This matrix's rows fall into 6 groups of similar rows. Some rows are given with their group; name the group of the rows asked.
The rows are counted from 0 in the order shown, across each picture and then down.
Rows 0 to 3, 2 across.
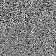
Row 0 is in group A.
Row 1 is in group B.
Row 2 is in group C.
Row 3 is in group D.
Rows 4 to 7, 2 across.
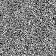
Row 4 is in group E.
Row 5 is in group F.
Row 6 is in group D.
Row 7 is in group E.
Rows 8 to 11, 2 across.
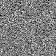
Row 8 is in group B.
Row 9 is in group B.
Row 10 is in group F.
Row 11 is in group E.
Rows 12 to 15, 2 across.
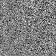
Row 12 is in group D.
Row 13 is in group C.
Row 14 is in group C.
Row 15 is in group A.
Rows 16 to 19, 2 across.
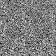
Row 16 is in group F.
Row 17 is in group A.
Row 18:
B
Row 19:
B
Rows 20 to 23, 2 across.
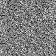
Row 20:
F
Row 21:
E
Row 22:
F
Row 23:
F
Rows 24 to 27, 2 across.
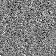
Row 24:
E
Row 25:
B
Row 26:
D
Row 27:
E
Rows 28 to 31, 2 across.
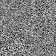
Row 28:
C
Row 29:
E
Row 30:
B
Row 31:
C
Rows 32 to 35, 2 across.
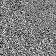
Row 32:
B
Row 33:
A
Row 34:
D
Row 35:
B
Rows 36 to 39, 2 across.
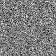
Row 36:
A
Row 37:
D
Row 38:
F
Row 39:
B
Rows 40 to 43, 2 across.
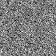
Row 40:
C
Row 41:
A
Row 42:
F
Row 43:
F
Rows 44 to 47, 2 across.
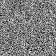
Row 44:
B
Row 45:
D
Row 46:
A
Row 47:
A
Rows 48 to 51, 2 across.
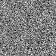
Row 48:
D
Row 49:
B
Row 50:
E
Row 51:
A
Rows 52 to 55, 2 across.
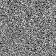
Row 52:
F
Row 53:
E
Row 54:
B
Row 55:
A
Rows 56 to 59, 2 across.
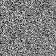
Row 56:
B
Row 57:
B
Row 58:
B
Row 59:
D
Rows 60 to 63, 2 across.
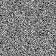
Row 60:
B
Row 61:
C
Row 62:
D
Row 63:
D
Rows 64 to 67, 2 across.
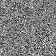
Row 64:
C
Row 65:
C
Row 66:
F
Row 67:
E
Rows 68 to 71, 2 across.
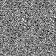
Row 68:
D
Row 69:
D
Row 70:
E
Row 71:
C
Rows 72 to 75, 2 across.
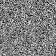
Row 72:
A
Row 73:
F
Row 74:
C
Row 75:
E
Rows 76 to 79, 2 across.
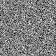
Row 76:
A
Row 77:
F
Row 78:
D
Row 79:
C
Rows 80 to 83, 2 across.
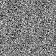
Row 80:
F
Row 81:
E
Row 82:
C
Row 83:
C
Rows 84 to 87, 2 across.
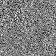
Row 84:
E
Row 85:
D
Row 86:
F
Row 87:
E
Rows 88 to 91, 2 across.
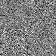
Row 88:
F
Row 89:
C
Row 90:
D
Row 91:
D
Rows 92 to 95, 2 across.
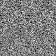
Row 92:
B
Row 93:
B
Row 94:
B
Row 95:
D
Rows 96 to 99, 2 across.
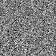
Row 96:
C
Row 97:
C
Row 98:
E
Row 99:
C
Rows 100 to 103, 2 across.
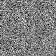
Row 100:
D
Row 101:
D
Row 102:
A
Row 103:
E
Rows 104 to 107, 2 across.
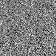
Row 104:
F
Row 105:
D
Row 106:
E
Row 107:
F
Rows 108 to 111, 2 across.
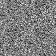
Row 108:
F
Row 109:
E
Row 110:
E
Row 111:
F
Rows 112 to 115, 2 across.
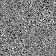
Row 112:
D
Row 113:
B
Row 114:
B
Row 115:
E
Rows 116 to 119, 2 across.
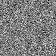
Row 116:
E
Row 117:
B
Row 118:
D
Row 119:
E
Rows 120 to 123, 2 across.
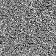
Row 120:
F
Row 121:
B
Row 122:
C
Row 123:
F
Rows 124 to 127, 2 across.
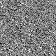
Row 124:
F
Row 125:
A
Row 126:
B
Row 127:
F
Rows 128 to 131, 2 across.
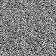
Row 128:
D
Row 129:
D
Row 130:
A
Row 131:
A
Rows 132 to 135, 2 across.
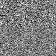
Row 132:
F
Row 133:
A
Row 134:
E
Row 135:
A
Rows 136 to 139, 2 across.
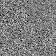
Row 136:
A
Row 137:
A
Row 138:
B
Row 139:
E
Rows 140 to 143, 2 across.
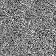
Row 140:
F
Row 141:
F
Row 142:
E
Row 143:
D
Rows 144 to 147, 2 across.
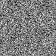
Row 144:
F
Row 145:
B
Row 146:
C
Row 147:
E
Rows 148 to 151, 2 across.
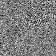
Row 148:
F
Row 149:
A
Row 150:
E
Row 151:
C
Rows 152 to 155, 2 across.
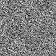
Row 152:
F
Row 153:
B
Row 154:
B
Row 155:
A
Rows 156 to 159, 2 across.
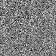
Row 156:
C
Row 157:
E
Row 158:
C
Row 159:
A
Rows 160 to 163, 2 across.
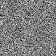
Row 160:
F
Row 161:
C
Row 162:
B
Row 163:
F
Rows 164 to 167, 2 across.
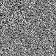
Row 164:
B
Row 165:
F
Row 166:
B
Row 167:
D
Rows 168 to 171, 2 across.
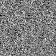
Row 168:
B
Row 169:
B
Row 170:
E
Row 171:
C
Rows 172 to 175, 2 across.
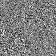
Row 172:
A
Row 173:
F
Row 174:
B
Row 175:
D
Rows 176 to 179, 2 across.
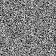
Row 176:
A
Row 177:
C
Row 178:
B
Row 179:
C
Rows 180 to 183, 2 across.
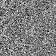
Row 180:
C
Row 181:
E
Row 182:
B
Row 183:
C
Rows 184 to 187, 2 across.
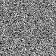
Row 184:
A
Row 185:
D
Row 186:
B
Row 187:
B
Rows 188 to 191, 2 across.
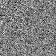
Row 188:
F
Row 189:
C
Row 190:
D
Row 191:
C
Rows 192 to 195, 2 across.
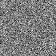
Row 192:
C
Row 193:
F
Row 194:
C
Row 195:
A
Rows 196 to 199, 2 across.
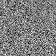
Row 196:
C
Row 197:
A
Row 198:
E
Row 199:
D
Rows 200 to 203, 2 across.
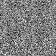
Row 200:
D
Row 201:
E
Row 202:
E
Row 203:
E
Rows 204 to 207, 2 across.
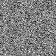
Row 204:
D
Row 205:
B
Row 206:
E
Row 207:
F
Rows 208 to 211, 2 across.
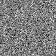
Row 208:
E
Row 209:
D
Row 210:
C
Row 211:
E
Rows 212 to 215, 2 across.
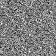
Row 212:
F
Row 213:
B
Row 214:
D
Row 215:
F
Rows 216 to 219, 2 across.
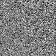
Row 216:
D
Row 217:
C
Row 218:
B
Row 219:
C
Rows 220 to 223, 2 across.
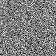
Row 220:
F
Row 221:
D
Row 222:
D
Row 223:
A
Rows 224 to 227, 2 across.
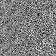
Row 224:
C
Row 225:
A
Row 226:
C
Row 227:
B
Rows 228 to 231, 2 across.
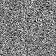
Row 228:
A
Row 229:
B
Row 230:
D
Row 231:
C
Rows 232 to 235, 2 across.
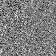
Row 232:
E
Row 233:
C
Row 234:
F
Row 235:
F
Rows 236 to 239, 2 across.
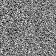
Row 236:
E
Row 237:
A
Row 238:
E
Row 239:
F
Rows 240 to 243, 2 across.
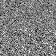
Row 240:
C
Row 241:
B
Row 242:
D
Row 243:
F
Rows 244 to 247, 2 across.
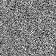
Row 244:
C
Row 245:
B
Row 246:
D
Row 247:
D
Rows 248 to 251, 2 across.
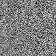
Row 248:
E
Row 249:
E
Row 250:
C
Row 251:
A
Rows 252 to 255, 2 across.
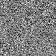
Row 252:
F
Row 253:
C
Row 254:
E
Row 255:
B
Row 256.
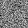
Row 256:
B
